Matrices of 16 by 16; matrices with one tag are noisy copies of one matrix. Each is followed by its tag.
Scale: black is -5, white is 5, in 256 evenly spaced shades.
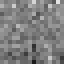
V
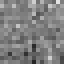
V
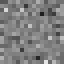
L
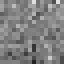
V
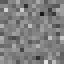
L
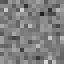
L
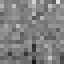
V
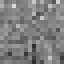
V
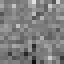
V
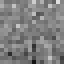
V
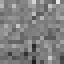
V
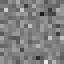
L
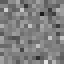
L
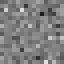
L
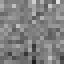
V
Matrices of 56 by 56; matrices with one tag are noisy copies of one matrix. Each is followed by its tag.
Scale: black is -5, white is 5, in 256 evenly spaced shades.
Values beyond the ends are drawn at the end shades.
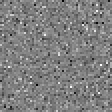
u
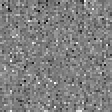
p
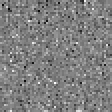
p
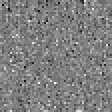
p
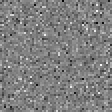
u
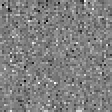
p
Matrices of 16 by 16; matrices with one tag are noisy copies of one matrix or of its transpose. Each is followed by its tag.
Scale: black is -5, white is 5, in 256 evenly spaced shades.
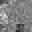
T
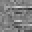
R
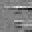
R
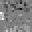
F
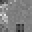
T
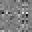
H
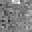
F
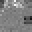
T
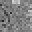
F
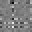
H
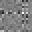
H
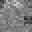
T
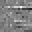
R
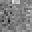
F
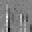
R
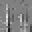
R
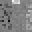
F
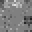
T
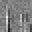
R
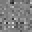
H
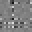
H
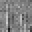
R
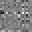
H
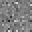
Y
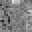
F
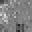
T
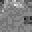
T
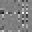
H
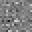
Y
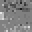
F
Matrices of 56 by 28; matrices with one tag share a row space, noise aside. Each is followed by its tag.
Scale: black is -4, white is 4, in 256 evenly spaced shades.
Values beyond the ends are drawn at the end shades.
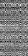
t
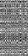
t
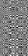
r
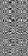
r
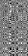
r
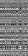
t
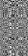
r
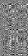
r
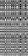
t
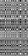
t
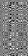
r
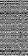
t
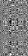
r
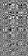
r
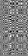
r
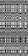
t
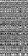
t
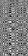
r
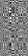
r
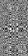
r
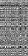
t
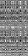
t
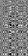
r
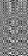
r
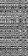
t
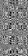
r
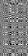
r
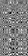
r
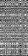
t
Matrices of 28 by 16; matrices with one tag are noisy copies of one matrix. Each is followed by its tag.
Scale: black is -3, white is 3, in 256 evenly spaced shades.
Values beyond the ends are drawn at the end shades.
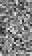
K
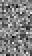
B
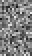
B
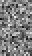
B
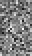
K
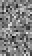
B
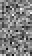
B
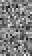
B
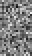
B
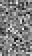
K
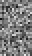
B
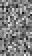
B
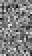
B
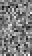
B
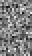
B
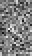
K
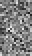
K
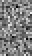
B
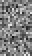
B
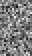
B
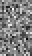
B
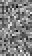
B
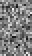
B
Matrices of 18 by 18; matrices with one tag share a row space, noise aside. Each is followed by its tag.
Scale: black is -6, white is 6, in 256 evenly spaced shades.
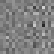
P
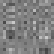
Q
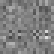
Q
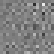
P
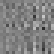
P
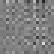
P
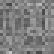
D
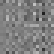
P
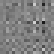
P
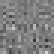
Q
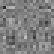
Q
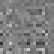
D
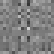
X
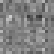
D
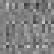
P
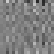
P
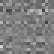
D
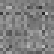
D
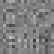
Q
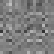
D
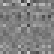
X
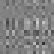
P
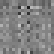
X
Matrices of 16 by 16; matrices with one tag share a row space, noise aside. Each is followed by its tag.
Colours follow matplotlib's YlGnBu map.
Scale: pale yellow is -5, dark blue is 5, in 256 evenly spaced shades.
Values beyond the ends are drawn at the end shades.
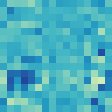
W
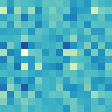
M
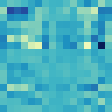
W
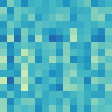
M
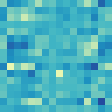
W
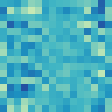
W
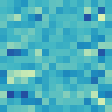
W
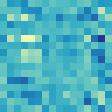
W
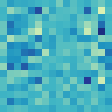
W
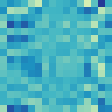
W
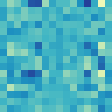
W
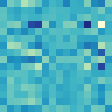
W
